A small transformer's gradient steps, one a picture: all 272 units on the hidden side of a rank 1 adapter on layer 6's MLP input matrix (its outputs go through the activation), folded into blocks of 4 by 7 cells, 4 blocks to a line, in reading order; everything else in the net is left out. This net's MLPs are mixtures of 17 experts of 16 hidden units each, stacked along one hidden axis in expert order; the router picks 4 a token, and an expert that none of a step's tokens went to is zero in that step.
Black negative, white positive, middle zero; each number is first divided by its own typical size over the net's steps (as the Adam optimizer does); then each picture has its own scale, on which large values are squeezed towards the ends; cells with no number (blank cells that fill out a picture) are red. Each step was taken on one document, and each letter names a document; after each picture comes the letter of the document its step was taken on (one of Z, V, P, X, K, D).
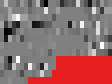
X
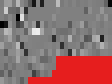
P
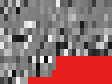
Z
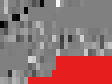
P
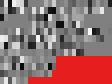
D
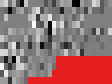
D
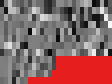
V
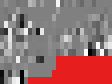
Z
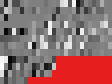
D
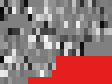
D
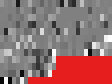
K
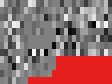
V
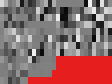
V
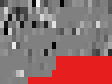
X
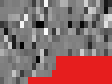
V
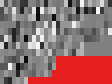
D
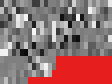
V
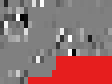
P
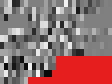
D
